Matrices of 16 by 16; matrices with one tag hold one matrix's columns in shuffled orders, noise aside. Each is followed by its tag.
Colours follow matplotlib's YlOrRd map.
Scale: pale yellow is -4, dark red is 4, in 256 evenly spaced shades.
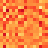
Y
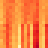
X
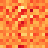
Y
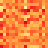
Y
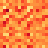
Y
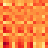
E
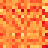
Y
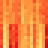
X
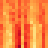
X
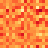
Y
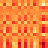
E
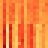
X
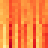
X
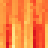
X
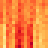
X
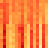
X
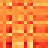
E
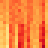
X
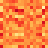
Y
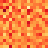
Y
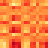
E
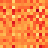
Y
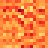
Y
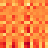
E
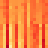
X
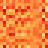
Y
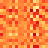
Y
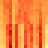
X
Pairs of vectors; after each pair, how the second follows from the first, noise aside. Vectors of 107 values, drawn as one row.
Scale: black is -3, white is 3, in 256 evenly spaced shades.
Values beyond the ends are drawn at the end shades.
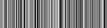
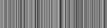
shrunk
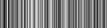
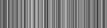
shrunk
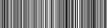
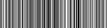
negated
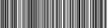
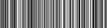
copied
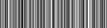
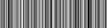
negated
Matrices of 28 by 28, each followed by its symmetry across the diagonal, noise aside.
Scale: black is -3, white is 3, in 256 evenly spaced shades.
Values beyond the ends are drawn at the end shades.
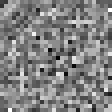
symmetric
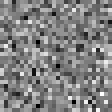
neither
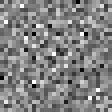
symmetric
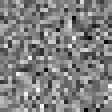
antisymmetric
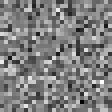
antisymmetric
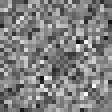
symmetric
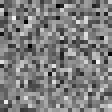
neither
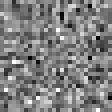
antisymmetric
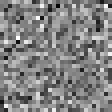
symmetric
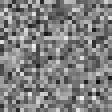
antisymmetric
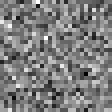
neither
